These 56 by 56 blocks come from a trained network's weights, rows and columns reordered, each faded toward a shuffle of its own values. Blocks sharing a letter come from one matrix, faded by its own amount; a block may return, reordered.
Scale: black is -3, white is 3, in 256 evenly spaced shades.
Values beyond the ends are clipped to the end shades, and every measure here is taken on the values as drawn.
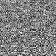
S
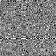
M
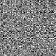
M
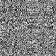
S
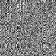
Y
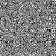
S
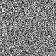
Y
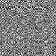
M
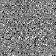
S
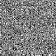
S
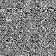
S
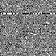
M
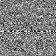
M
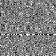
M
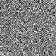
Y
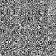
Y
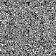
S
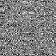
M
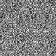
Y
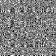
M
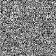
S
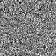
Y
